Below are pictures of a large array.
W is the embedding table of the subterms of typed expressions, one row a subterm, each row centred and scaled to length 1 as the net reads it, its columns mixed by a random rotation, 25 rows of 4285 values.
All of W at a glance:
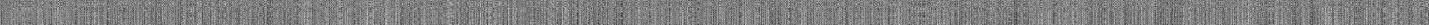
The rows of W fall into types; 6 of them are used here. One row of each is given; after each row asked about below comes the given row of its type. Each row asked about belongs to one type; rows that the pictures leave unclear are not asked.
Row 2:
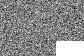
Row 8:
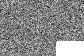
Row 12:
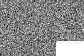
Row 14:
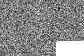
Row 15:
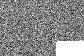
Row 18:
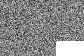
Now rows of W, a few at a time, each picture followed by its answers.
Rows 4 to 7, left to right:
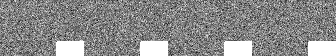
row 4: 15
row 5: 15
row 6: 14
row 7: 12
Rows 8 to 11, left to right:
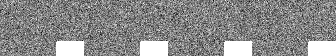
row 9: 2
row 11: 18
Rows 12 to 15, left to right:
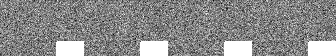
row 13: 15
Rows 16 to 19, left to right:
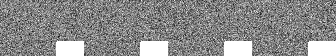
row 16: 12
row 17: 12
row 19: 8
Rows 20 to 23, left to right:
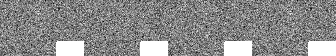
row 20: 14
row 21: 12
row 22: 14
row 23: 14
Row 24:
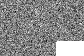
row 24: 2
